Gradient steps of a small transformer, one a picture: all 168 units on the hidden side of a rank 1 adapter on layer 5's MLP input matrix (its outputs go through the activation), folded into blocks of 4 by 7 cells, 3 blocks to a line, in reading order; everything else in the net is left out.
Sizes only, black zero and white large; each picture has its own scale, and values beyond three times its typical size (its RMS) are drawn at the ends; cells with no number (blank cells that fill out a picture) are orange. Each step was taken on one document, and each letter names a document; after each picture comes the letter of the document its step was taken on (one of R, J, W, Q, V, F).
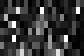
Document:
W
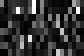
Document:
W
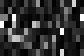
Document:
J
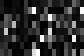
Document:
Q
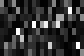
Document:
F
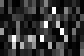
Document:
F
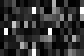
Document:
Q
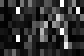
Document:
F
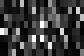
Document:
F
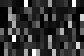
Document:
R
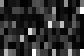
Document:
Q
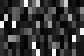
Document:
J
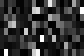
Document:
Q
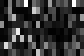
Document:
R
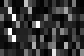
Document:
J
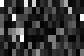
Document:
R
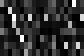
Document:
R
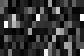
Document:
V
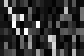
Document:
J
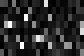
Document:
V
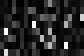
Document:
Q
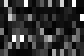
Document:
R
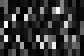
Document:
V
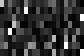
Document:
J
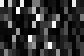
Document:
F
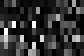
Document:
Q
